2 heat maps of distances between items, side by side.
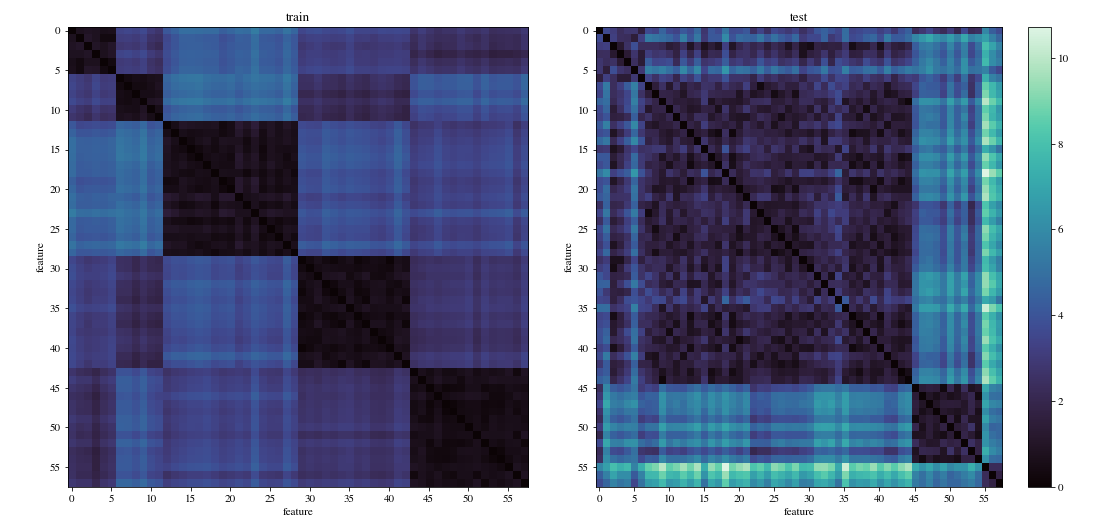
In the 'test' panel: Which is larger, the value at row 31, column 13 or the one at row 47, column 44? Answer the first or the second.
the second
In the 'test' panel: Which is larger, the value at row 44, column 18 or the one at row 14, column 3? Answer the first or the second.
the second
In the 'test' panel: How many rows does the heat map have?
58
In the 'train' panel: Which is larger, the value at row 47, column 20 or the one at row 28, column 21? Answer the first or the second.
the first
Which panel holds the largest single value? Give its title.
test
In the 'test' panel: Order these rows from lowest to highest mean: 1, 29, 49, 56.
29, 49, 1, 56
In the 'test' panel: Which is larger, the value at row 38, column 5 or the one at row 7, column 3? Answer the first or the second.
the first
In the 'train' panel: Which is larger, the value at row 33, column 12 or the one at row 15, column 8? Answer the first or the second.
the second
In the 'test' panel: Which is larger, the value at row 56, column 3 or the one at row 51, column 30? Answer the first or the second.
the first
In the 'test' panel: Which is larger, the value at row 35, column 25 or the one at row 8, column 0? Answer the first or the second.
the second
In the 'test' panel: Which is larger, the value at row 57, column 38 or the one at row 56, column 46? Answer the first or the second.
the first
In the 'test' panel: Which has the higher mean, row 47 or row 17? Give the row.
47
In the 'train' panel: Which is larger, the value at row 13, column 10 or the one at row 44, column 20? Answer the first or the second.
the first
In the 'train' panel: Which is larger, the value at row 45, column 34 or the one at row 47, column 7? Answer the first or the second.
the second
